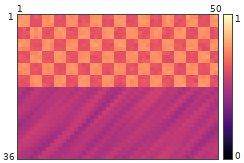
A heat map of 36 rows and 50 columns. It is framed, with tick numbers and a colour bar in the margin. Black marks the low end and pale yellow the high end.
The table splits into 2 rows of 1 panel. Panel 1,1: high, checkered. Panel 2,1: middling, slanting up to the right, faint in contrast.
